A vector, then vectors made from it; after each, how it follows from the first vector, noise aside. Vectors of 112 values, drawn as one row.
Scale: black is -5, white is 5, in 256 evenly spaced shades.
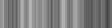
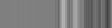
partly zeroed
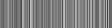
sign-scrambled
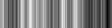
scaled up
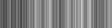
reversed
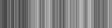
reversed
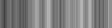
reversed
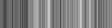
reversed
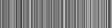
sign-scrambled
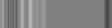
partly zeroed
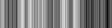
scaled up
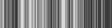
scaled up
